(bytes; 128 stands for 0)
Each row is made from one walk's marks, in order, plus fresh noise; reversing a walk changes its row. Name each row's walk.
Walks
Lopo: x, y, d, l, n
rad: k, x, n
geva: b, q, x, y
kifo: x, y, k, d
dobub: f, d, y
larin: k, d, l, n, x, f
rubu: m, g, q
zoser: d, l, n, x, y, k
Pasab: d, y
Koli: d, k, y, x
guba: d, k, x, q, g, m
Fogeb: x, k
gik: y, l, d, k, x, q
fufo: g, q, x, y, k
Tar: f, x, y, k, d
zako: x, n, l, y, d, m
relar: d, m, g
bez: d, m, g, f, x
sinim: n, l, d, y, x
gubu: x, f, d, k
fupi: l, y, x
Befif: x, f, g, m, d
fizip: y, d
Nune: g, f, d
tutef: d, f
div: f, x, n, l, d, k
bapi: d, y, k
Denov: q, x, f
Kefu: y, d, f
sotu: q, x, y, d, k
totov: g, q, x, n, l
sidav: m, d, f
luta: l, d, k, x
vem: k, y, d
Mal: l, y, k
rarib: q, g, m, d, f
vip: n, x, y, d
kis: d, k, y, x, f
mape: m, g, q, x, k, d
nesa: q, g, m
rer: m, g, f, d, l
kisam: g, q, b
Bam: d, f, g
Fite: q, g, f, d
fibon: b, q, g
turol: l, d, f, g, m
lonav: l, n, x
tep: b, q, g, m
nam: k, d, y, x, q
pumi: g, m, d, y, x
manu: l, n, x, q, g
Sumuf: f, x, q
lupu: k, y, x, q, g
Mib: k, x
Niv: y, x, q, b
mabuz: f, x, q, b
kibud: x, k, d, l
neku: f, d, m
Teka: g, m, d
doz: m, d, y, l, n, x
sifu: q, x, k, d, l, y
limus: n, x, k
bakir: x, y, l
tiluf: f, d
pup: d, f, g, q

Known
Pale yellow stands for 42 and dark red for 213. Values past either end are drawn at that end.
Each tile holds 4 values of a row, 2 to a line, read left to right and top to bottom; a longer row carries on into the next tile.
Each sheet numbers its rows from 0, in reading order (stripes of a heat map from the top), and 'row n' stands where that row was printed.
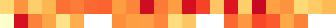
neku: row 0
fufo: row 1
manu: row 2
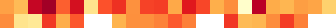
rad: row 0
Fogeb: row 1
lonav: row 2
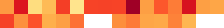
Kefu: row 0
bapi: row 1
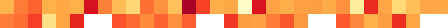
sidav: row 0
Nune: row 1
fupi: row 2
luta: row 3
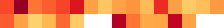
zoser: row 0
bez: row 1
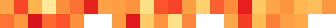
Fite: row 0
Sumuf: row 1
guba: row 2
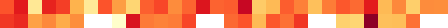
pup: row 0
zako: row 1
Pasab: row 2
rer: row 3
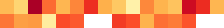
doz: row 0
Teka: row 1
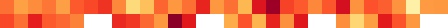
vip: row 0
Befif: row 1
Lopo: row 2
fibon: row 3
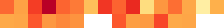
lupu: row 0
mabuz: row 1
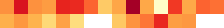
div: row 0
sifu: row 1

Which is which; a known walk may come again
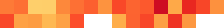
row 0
fizip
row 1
gubu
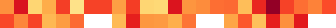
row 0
Kefu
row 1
dobub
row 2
Lopo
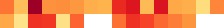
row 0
totov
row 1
Bam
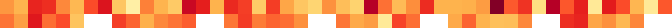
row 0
sinim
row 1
Teka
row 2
relar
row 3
doz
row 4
nam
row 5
pup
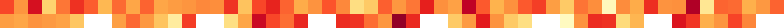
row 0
Mal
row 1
rubu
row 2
bakir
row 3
Befif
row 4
sotu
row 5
nesa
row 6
kis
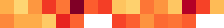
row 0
vem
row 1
Nune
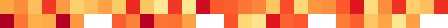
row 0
bez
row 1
rarib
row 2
geva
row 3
gik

